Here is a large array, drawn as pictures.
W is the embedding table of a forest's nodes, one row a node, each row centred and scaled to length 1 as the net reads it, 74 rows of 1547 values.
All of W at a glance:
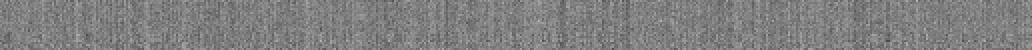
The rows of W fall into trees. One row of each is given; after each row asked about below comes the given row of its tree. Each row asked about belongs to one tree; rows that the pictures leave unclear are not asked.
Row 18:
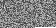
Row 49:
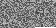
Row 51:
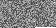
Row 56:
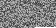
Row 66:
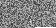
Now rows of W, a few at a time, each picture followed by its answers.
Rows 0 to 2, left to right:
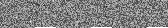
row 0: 66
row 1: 56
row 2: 56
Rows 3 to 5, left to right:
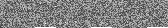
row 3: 49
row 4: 49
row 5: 51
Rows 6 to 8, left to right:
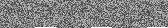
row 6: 49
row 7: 51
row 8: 66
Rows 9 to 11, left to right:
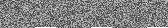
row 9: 18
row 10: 51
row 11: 49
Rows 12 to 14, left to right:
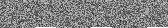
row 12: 66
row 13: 56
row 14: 51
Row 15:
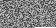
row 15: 18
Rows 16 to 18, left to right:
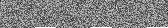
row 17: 56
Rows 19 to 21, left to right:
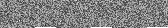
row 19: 56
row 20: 49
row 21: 49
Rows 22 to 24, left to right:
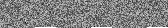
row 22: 18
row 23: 51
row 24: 56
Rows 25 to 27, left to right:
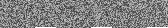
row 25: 51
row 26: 18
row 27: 49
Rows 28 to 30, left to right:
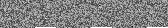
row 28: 51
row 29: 56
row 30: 56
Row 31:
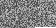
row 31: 66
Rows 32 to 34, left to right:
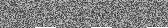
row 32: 49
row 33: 49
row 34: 49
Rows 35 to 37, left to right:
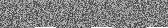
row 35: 66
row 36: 66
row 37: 56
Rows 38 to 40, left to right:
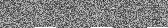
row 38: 18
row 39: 18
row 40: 51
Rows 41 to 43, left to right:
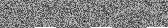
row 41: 49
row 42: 49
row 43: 66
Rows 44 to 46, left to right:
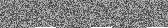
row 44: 66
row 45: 49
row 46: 66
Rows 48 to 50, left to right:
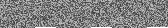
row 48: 51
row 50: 18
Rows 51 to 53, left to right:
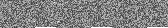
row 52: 51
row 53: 51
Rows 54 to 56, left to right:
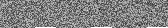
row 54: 51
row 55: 18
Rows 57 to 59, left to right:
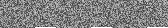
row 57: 51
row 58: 56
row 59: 51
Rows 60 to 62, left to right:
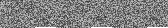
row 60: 51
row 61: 51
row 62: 51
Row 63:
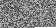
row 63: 18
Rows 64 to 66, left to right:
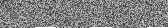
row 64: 18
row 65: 56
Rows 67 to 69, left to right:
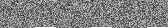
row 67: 49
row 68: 49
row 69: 51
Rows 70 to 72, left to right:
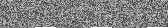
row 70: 49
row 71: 66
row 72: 56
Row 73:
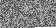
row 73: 18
